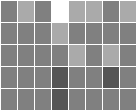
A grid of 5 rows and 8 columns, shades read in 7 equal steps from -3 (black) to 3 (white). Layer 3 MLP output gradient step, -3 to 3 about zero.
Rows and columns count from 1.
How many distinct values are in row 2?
2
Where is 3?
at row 1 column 4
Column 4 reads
3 1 0 -1 -1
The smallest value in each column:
0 0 0 -1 0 0 -1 0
